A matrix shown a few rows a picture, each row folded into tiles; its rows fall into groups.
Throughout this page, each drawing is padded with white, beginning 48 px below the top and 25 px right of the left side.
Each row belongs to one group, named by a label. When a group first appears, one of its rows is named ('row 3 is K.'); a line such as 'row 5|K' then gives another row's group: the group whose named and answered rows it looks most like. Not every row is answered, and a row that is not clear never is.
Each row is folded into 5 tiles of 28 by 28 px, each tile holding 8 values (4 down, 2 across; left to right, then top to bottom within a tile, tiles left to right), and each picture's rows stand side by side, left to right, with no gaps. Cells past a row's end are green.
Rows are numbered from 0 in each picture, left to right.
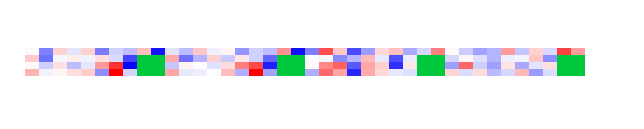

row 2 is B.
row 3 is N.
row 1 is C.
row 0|C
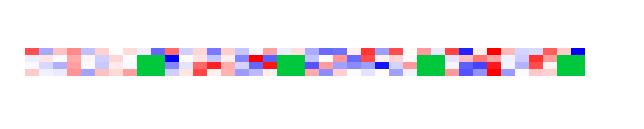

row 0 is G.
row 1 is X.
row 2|N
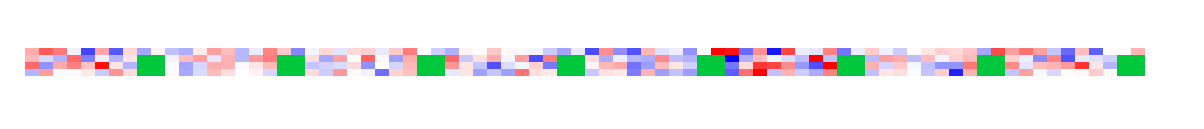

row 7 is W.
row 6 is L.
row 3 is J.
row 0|W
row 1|G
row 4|B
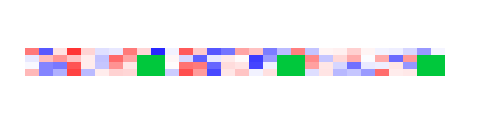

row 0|G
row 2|J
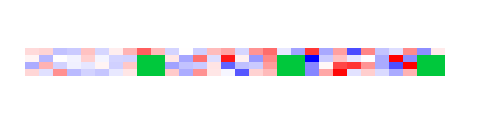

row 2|X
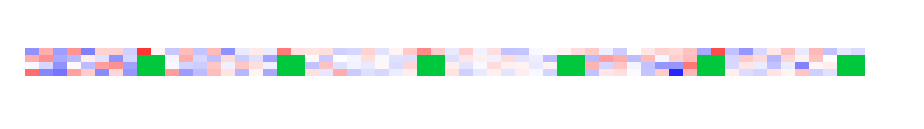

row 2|N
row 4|L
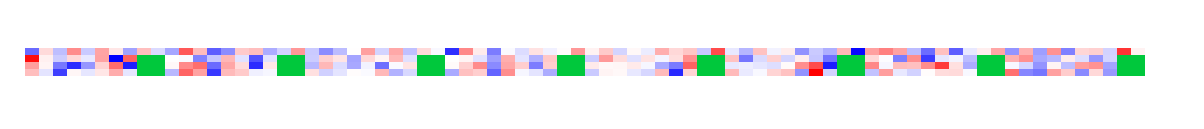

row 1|B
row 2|N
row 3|B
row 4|L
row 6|W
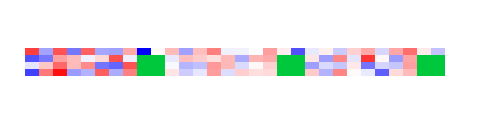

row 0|X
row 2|N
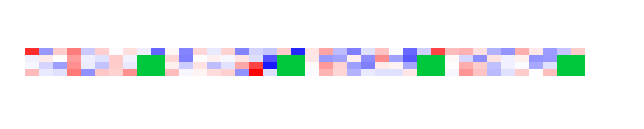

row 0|G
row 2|B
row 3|B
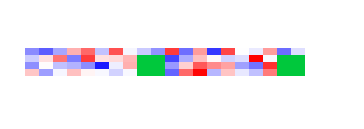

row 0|N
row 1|X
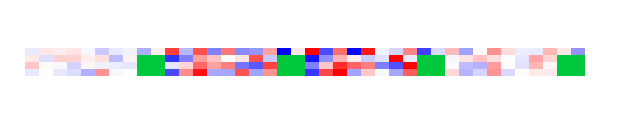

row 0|J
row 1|X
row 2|X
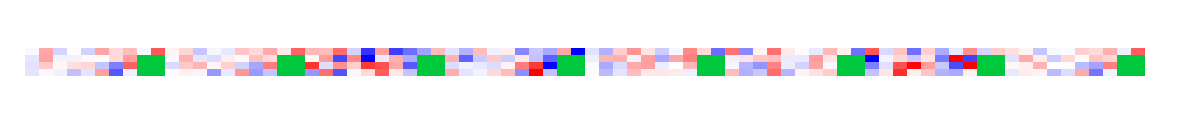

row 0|L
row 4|G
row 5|G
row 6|X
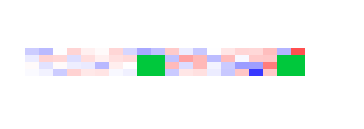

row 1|L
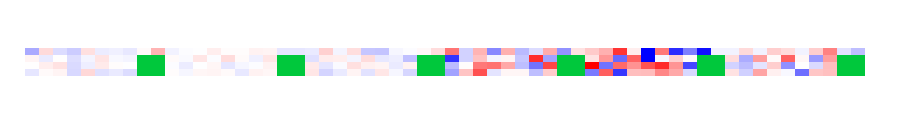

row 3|X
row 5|N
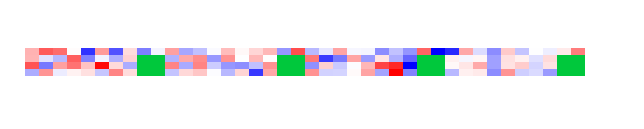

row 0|W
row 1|L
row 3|B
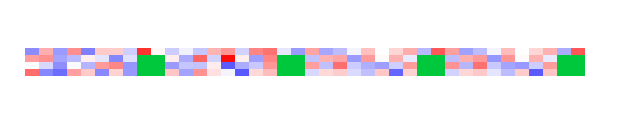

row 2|L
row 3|L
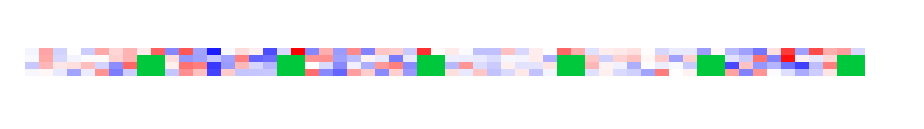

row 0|L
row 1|B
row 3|N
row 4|J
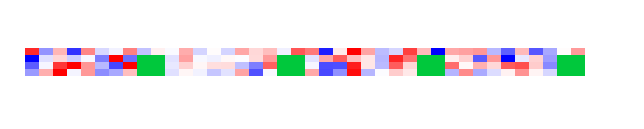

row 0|X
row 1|L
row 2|G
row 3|W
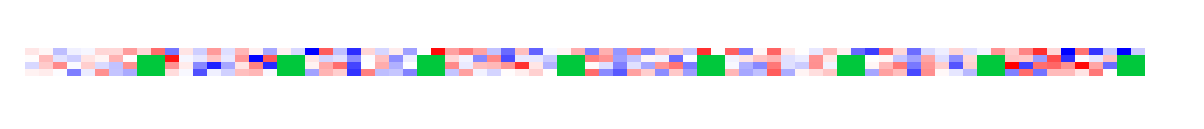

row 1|J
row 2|B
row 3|W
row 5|G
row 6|B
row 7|W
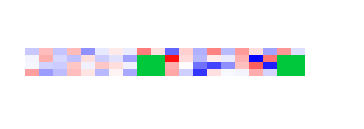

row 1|J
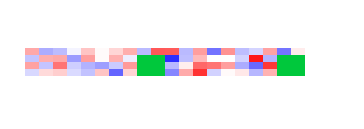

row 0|L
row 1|X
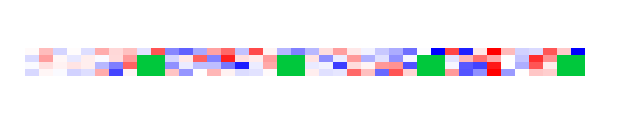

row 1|N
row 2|C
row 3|G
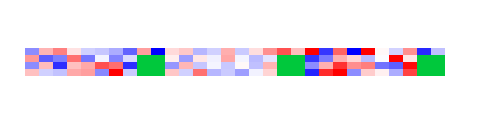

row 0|C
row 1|N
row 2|X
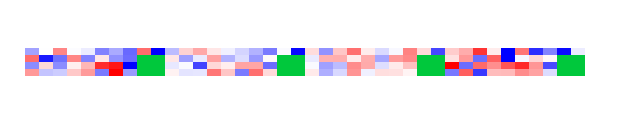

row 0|C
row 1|C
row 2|G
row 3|W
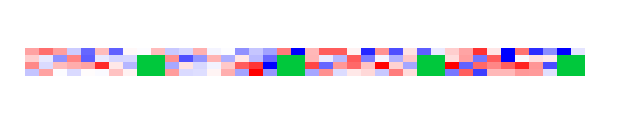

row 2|W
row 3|W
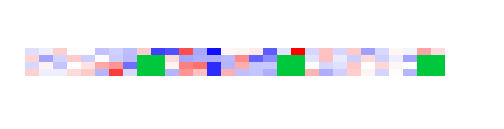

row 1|B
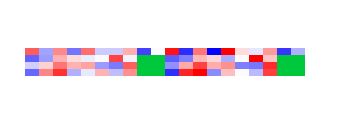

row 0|X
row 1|X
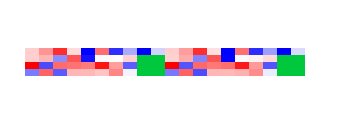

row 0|W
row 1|W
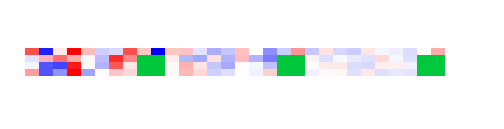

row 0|G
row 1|B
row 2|B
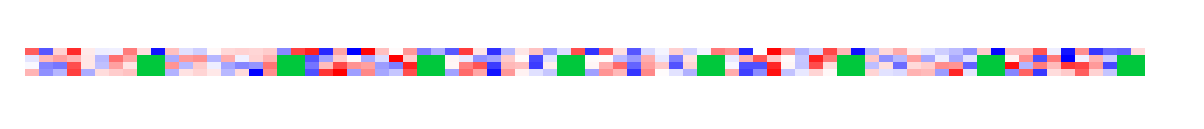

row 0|G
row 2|X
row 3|B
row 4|B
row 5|G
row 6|C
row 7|W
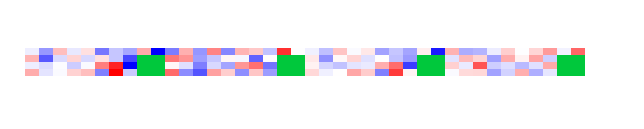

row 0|C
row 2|C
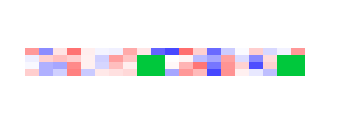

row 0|G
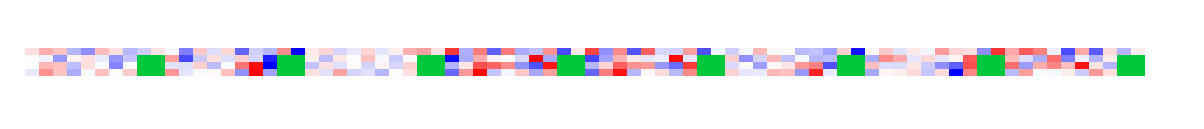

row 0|B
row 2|N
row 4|X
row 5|C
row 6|L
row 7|W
